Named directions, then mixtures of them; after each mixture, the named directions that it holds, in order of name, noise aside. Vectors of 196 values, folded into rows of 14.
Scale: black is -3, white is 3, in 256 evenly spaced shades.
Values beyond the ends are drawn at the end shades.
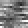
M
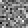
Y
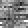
M, Y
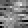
M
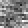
M, Y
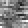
M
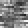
M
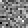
Y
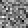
Y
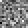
Y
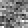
M, Y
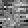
M, Y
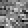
M, Y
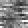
M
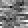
M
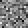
Y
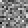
Y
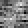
M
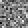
Y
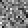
Y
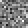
Y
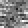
M, Y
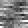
M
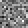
Y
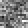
M, Y
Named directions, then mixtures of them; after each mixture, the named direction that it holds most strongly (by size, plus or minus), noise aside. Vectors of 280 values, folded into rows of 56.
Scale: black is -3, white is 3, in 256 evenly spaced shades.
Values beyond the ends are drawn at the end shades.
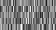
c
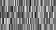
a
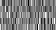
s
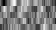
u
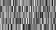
c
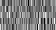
s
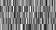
c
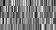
a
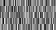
c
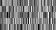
c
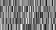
c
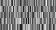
c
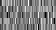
s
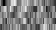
u
